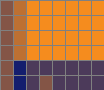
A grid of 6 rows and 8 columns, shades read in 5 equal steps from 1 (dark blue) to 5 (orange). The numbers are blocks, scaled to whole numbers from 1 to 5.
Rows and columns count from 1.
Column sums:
18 18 24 25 24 24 24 24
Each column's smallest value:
3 1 2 2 2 2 2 2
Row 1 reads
3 4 5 5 5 5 5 5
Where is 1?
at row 5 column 2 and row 6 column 2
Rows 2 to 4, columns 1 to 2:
3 4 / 3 4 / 3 4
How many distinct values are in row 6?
3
